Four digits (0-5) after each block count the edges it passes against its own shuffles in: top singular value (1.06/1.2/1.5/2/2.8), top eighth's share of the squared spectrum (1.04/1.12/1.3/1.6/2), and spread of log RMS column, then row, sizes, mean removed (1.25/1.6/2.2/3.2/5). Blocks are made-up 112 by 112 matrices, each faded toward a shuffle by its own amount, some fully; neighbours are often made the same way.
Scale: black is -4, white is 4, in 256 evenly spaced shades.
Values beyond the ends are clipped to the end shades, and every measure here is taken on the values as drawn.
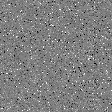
2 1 0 0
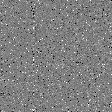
3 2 1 0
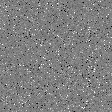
1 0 0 0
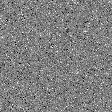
0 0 1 0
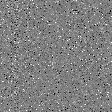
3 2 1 0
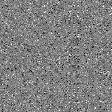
3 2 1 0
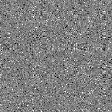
4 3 2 2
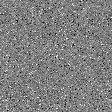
2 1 0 1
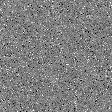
0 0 0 0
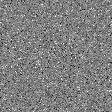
2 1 0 0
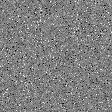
0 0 0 0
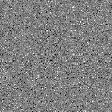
4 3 1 2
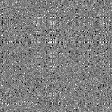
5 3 2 2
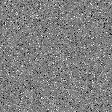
2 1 0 0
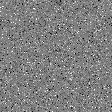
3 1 0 0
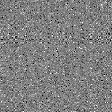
4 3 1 2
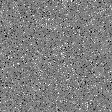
0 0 0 0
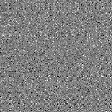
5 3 2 2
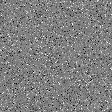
0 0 0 0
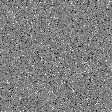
3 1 0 0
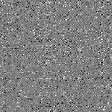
4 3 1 2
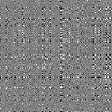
5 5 4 4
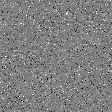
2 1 0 0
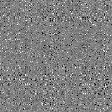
4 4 2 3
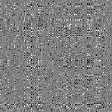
5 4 3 3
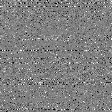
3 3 0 3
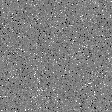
0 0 0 0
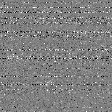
3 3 0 4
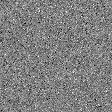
0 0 0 0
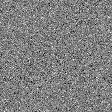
0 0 0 0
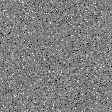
2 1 0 0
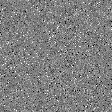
3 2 1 1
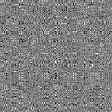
5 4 3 3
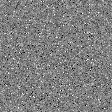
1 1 0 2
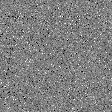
1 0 0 1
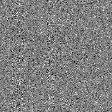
1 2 3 0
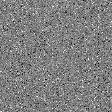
1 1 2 0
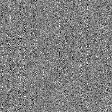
1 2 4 0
